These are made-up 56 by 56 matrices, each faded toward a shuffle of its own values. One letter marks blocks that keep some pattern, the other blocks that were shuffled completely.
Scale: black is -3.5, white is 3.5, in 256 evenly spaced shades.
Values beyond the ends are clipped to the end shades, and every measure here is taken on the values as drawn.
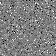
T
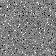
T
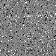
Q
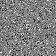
T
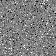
T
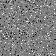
T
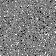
T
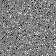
T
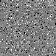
Q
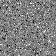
T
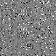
Q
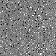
Q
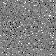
Q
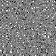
Q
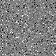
Q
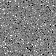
T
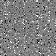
Q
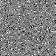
Q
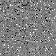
Q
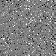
Q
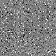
Q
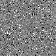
Q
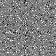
Q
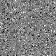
Q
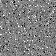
T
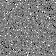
T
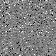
Q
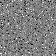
T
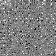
Q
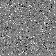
T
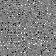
Q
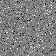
T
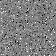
T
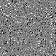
Q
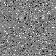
Q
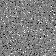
T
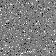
T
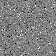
T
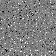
T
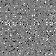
Q
